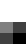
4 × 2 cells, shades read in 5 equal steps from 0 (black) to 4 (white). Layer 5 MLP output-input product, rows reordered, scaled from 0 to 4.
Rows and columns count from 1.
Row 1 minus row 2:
0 0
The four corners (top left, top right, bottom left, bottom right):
4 4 1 0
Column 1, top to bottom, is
4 4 2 1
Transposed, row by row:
4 4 2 1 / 4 4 1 0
